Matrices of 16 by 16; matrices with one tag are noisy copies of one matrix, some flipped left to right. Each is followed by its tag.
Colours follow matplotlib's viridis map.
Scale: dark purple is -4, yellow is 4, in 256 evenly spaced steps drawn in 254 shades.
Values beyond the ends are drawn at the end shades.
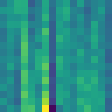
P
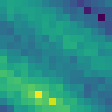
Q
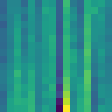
P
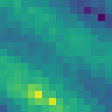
Q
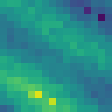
Q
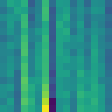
P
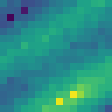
Q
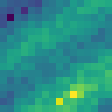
Q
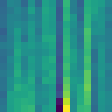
P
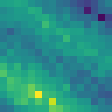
Q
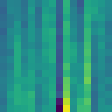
P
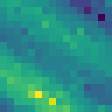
Q
